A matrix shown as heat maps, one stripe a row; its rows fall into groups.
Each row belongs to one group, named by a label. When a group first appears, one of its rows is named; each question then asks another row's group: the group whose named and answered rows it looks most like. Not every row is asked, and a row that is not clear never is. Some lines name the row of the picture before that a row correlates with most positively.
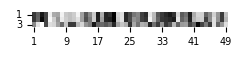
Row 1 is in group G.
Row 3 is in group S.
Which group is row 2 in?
G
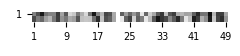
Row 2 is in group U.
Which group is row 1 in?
U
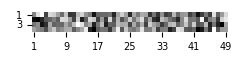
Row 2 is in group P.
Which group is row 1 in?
S
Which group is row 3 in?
U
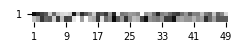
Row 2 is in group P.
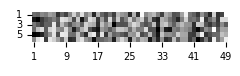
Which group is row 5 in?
P
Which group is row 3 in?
P
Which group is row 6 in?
S
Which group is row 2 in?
P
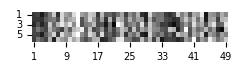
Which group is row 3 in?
G
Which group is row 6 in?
G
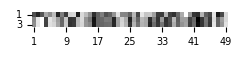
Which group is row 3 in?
S
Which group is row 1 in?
U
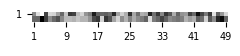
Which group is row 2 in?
U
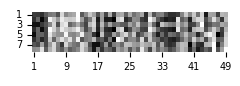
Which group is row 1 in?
P
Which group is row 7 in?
S
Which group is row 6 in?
G
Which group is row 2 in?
G
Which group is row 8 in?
S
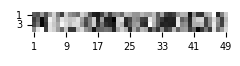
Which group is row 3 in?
G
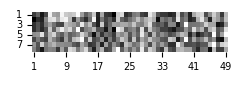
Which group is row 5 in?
S
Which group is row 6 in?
U
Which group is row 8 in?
U
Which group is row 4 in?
G
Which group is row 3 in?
U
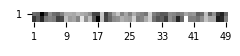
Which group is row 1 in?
U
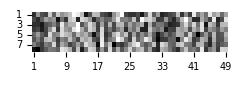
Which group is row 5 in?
U
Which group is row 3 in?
P
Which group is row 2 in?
U
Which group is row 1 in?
G
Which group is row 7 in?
P
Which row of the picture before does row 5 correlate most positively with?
1
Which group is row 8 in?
P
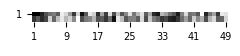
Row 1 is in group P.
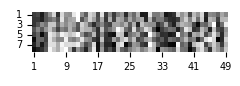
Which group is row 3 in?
U
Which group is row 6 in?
U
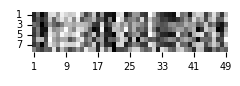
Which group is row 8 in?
P
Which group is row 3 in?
U
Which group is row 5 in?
G
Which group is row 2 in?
G
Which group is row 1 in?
G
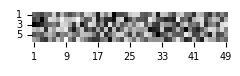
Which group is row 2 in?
G
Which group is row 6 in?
S
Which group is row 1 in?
P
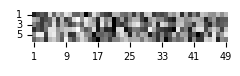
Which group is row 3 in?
P
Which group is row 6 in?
S
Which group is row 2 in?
P
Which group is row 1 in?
G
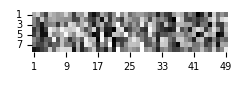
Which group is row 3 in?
U
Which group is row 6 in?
P
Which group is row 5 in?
U
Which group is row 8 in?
G
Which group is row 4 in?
G
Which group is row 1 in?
S
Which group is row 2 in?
S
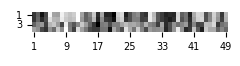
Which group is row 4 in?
S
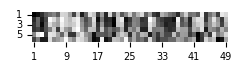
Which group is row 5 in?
S
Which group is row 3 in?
G
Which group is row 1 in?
P
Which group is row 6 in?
U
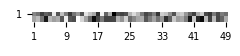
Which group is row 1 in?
P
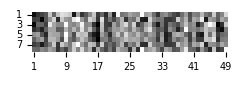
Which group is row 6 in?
S
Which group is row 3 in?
U
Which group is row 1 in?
G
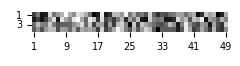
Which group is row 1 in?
U
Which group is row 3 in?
U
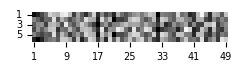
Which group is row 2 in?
P
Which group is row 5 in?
P
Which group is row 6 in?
P
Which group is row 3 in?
S
